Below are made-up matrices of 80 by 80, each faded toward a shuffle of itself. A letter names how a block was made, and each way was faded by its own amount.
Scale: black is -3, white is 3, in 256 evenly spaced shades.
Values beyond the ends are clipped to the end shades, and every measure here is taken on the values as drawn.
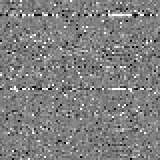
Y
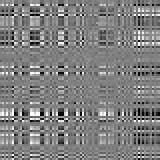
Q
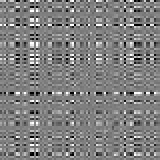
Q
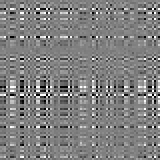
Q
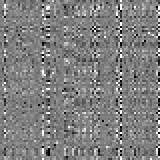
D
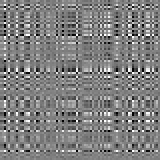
Q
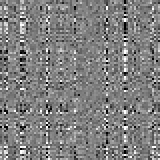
D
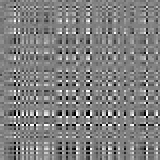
Q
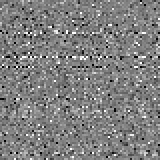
Y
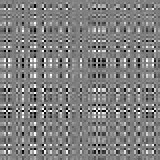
Q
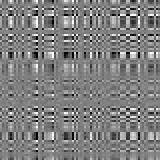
Q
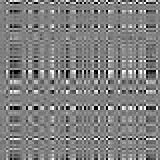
Q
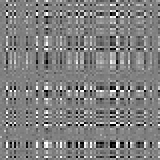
Q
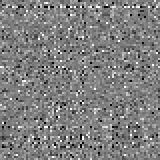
Y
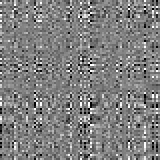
D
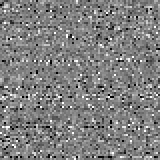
Y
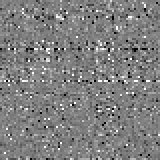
Y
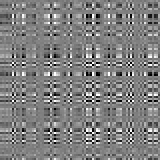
Q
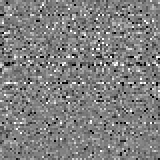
Y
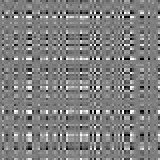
Q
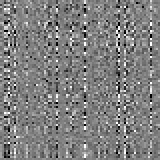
D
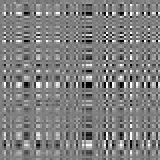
Q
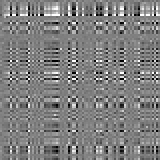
Q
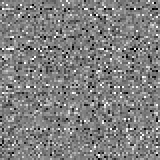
Y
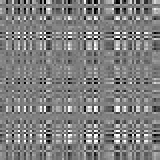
Q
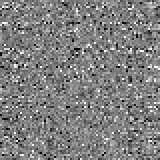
Y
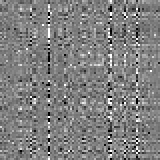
D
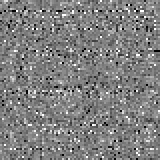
Y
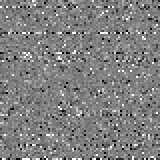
Y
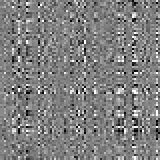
D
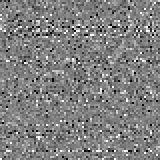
Y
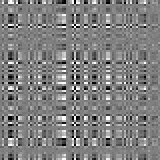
Q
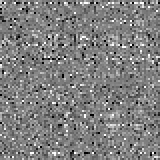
Y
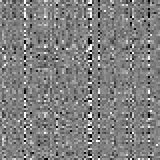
D
